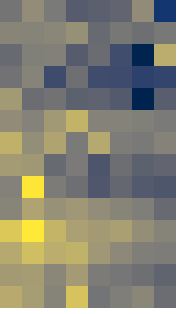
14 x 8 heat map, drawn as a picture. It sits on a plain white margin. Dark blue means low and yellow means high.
The top right is the ninth with the lowest average. Horizontal stripes repeat 3 times down the table. The field climbs toward the bottom left. The halves do not mirror each other. The ninth with the highest average is the bottom left.
